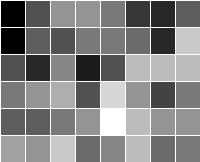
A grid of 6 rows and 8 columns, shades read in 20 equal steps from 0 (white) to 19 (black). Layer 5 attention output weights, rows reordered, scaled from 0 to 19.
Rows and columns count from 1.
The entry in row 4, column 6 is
8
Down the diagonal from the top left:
19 12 9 13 0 5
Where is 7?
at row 6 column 1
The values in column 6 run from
5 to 15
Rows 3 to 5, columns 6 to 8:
5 5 5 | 8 14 10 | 5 8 8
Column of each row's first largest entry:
1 1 4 7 1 4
